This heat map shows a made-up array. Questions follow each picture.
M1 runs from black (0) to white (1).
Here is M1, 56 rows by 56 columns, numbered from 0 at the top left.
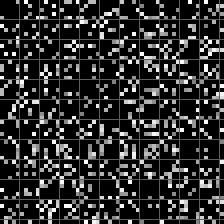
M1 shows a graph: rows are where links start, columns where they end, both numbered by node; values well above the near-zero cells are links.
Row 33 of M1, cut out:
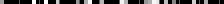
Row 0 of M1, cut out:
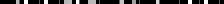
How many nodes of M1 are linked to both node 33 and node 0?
6
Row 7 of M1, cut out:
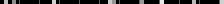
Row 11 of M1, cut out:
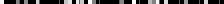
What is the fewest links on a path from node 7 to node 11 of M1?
3
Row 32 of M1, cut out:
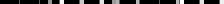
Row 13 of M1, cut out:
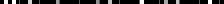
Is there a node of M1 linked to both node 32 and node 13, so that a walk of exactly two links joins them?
yes
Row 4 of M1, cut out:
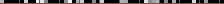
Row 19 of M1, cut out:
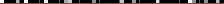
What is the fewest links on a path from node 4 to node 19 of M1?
1
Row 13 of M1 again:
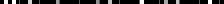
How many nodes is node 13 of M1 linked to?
10
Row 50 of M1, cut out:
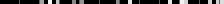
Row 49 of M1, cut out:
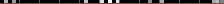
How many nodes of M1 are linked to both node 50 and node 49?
3
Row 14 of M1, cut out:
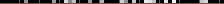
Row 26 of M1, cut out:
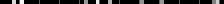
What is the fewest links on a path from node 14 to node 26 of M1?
3
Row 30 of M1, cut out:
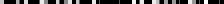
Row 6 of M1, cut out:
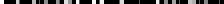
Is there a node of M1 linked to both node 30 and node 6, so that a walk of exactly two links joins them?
yes
